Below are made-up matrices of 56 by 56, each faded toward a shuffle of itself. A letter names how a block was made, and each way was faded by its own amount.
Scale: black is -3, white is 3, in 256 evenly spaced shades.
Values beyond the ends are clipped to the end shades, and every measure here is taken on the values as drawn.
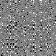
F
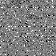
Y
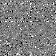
Y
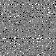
Y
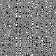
F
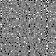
F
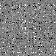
Y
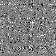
Y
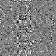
F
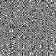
F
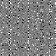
F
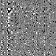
F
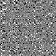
F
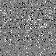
Y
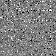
Y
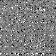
Y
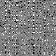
F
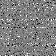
Y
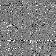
Y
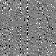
F
